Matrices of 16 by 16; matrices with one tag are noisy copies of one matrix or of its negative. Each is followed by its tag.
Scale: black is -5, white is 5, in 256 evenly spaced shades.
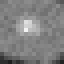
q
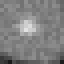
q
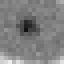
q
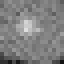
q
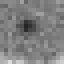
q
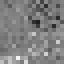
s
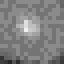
q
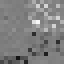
s
